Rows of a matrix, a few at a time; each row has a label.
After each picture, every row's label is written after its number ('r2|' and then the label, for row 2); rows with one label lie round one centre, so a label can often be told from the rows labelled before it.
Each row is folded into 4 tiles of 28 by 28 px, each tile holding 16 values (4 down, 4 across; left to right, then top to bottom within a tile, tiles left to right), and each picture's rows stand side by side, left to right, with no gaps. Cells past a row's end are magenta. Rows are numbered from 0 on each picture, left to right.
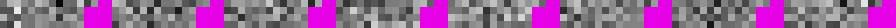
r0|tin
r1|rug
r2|tin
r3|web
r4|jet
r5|tin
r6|rug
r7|tin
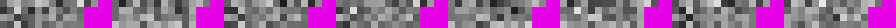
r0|tin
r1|web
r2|tin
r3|tin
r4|web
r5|web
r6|tin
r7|jet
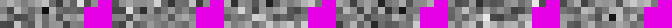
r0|tin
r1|tin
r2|web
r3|rug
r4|web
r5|jet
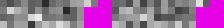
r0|web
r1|web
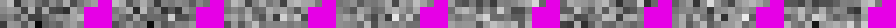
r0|rug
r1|rug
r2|jet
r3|jet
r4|web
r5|tin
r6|jet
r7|web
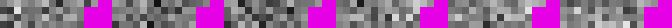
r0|tin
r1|rug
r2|rug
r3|jet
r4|jet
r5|web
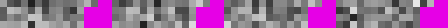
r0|web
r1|web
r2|web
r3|tin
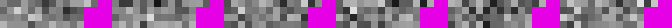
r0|web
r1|web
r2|tin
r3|tin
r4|rug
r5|tin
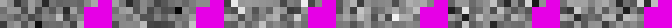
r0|rug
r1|rug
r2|tin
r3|jet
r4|tin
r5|tin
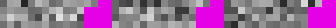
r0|jet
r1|web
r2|tin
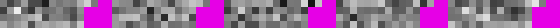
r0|web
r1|jet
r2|tin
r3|tin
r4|web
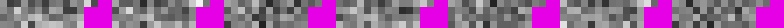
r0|web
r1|web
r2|rug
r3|web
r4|rug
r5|web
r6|rug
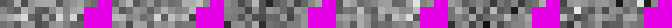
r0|jet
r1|jet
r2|rug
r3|jet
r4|rug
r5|tin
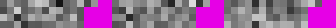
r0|tin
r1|tin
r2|web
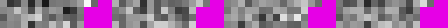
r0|web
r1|web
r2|jet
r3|web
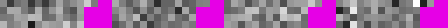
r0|web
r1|rug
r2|jet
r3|tin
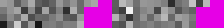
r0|rug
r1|tin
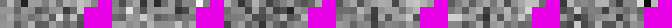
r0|jet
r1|web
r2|rug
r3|jet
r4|jet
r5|tin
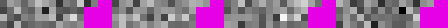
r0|tin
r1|jet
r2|jet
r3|rug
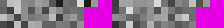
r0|tin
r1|tin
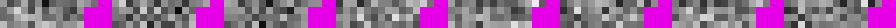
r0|web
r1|rug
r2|rug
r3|jet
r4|web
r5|tin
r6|web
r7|tin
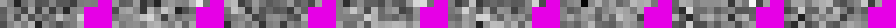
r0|rug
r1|web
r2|rug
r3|web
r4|web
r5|jet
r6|tin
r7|tin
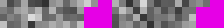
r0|web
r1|rug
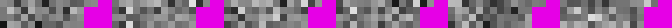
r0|rug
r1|tin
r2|tin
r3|tin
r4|rug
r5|web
